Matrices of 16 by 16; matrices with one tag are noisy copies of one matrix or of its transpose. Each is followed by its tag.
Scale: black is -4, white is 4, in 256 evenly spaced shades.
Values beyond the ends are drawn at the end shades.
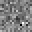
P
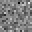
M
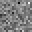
M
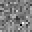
P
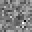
P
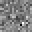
P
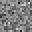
M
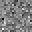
M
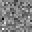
M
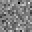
M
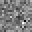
P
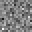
M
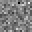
M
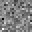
M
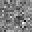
P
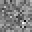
P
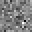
P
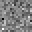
M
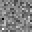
M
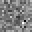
P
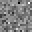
M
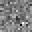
P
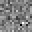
P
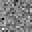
M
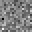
M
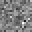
P
